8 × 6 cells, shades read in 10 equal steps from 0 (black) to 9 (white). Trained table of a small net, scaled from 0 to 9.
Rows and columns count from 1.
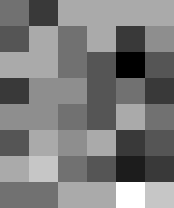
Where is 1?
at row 7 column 5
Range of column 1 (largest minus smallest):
4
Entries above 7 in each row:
0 0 0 0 0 0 0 1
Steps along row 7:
up down down down up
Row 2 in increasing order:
2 3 4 5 6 6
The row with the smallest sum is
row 4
